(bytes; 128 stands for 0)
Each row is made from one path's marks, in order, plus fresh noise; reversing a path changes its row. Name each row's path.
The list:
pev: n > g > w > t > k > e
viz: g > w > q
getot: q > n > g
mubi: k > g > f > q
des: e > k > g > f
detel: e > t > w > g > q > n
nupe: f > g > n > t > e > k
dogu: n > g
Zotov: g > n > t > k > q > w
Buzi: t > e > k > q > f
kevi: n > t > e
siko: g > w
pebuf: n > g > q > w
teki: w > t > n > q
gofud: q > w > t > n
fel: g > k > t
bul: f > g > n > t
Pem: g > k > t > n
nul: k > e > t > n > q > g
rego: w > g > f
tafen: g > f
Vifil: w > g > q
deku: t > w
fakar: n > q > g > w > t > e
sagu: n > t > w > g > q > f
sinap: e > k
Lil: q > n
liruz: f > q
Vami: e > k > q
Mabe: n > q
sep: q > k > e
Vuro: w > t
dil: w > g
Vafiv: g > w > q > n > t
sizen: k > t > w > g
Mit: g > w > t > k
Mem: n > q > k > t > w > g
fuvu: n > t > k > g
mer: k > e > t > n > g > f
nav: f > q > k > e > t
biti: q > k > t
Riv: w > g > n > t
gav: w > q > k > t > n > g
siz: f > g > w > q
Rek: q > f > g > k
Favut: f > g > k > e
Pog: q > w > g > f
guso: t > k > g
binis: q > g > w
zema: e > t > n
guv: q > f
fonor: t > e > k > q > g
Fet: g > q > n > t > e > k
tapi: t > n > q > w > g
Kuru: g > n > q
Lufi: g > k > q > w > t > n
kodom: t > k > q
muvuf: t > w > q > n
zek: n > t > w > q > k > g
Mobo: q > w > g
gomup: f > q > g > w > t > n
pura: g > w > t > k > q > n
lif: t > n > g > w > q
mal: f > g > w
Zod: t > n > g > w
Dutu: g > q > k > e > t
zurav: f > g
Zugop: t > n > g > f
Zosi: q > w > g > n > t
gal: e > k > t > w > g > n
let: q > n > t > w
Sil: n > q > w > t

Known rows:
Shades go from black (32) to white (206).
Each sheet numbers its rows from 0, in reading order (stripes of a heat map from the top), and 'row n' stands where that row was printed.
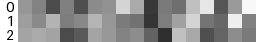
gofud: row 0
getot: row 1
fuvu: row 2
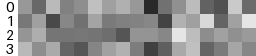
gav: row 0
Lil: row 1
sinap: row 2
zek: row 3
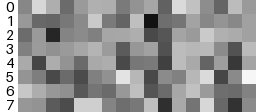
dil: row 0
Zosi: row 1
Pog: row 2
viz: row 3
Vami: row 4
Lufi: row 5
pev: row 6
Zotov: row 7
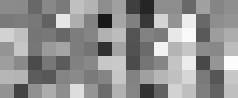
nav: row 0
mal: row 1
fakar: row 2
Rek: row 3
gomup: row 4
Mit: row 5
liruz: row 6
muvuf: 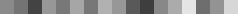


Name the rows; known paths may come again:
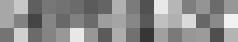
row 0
nupe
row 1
detel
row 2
Vuro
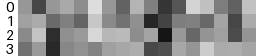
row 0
liruz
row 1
biti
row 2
Buzi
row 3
Pog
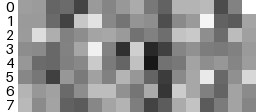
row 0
zema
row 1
deku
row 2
Mobo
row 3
bul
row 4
Zosi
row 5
muvuf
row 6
fonor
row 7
zek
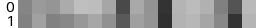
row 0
siz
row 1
lif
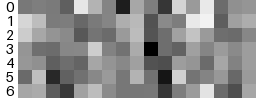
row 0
mal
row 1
fakar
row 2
pev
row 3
Vafiv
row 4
Dutu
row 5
mer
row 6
let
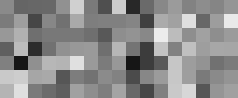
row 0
Riv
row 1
Lil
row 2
sinap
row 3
tafen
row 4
teki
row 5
sep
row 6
kevi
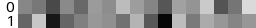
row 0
pura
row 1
Zugop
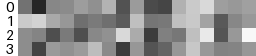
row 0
Vifil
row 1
Favut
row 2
gofud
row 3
Kuru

